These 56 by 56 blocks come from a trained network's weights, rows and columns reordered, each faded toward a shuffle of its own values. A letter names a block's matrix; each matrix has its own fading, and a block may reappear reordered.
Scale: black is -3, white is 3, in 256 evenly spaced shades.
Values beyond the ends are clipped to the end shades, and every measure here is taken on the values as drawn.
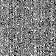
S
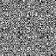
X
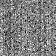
S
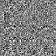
X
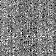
S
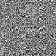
X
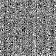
S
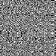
X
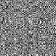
X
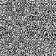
X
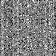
S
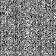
S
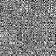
X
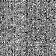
S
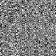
X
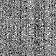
S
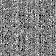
S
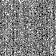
S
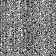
S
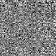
X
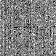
S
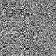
X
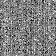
S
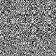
X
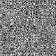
X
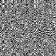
X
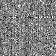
S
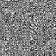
X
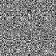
X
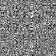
X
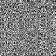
X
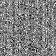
S
